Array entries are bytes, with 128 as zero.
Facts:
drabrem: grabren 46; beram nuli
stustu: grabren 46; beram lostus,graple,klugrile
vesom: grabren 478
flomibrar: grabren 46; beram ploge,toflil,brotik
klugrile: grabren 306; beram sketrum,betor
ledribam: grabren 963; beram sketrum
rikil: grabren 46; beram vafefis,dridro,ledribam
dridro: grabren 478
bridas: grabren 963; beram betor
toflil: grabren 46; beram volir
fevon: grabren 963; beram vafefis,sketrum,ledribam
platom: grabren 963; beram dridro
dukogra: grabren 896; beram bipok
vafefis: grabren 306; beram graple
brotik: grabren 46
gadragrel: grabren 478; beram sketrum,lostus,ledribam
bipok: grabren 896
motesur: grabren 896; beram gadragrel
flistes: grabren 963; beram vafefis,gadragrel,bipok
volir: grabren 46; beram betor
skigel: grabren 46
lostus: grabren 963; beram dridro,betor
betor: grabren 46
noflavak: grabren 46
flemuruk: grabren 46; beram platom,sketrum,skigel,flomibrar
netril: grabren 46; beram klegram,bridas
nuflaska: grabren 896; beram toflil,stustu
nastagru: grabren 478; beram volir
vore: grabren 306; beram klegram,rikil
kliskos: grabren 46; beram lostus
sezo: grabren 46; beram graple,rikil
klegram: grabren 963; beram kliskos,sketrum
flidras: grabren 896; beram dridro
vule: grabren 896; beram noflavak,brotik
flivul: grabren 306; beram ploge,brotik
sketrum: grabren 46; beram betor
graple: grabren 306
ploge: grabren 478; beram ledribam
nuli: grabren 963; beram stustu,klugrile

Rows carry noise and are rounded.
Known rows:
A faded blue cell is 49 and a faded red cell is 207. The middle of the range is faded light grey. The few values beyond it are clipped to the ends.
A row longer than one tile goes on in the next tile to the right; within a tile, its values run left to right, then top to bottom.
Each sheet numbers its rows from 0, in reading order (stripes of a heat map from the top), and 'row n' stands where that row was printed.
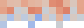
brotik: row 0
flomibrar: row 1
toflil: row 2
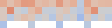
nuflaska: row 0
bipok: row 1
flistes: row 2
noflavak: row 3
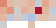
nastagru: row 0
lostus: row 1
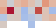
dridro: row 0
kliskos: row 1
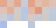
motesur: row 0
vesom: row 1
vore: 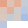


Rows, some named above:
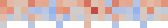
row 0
nastagru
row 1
vafefis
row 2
flivul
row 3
bridas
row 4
vafefis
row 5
nuflaska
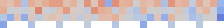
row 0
ploge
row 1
nuflaska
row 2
netril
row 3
klugrile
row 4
graple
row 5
ploge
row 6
sezo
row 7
rikil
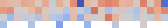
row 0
flivul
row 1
flemuruk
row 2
ledribam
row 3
nuli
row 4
graple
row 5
sketrum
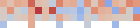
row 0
drabrem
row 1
volir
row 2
vafefis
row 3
klugrile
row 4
stustu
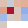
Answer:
platom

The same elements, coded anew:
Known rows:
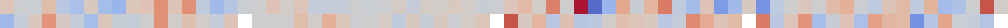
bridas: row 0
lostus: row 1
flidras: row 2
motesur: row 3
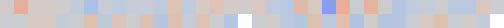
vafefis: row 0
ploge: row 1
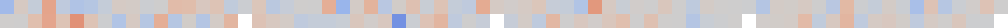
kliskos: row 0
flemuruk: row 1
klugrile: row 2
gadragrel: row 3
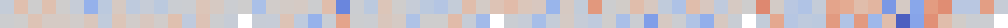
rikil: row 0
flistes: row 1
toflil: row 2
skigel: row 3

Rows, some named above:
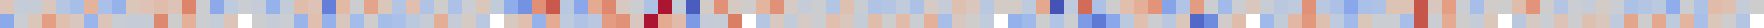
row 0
bridas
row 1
flivul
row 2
drabrem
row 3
graple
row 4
nastagru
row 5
netril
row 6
graple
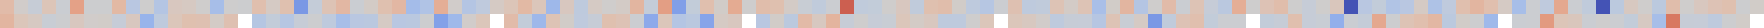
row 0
platom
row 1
volir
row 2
nuflaska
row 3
betor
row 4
flemuruk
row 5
sezo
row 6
vore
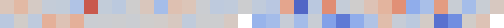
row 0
betor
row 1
nastagru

